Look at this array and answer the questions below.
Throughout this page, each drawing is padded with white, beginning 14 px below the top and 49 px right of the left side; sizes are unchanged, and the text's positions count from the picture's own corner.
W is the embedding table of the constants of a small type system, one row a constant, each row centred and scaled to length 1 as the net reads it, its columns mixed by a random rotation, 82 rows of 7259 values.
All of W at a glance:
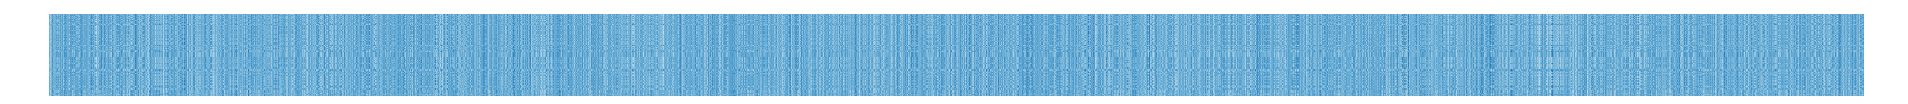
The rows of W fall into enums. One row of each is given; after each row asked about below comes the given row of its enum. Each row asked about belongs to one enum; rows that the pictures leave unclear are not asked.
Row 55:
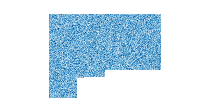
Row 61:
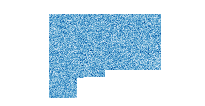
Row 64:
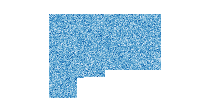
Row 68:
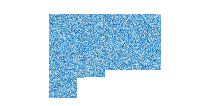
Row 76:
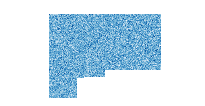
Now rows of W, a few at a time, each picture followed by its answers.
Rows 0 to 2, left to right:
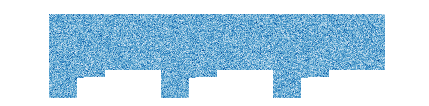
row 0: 64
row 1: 61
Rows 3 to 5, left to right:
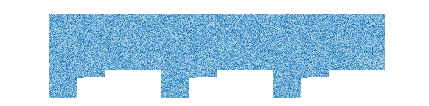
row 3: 64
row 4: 68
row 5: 61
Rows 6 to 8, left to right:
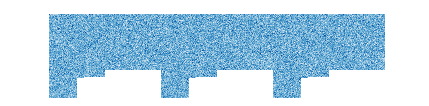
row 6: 76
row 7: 61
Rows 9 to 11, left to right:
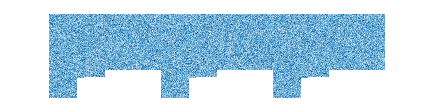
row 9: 68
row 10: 55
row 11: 64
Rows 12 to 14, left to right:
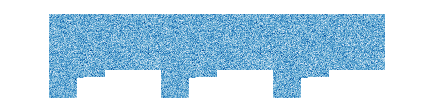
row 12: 61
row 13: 61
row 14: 64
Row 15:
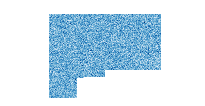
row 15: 61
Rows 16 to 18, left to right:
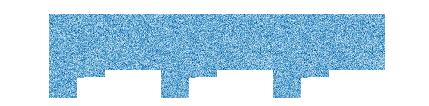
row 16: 68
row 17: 61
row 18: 61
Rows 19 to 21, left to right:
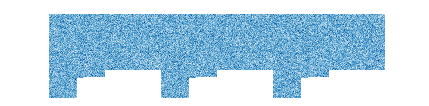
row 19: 61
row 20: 64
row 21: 68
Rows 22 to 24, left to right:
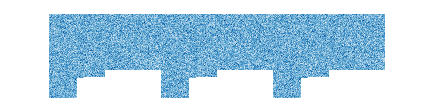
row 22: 61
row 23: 68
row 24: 64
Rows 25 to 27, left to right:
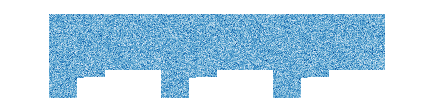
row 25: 64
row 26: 68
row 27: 61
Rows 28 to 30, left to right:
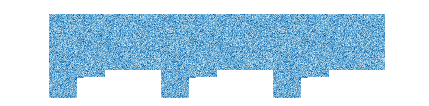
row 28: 64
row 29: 64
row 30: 64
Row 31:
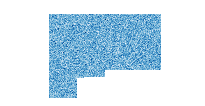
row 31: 55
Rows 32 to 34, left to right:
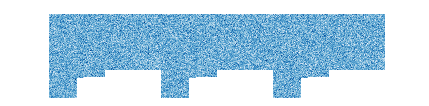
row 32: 61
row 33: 68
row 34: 64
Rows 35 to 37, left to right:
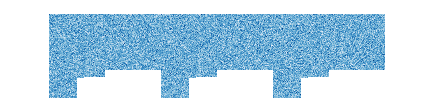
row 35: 68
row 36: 76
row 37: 55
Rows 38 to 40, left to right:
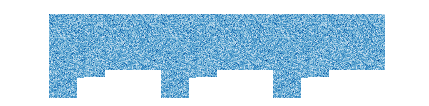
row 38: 68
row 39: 68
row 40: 68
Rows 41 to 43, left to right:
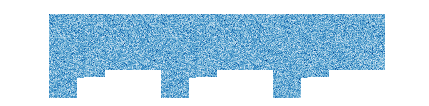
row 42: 68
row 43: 61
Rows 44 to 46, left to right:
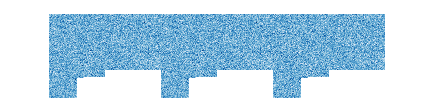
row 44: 61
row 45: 61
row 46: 64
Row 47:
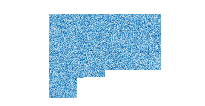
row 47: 61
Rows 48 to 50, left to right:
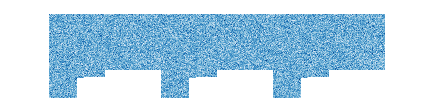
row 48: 64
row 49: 68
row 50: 61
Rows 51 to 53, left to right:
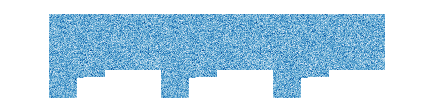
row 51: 61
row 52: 61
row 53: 64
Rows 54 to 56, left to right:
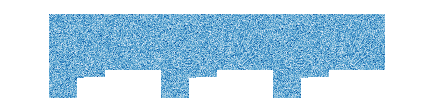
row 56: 55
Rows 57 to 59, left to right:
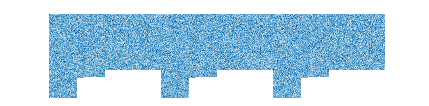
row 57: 68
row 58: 61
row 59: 76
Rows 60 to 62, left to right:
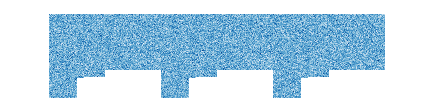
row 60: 64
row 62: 68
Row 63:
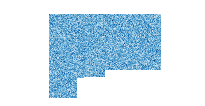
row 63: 68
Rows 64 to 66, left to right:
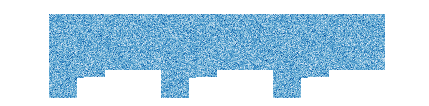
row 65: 68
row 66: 64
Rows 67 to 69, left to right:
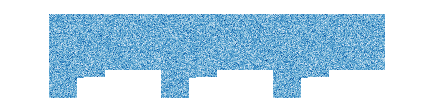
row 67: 64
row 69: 64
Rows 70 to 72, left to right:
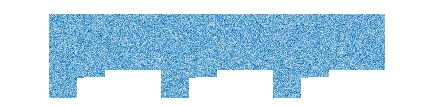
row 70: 64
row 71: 68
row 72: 55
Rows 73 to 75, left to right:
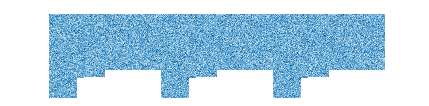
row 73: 68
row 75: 64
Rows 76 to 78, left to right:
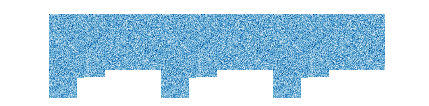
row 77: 76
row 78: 76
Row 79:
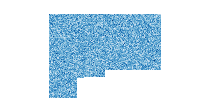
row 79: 68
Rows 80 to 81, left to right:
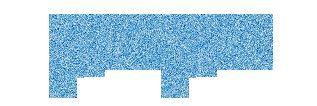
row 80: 55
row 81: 76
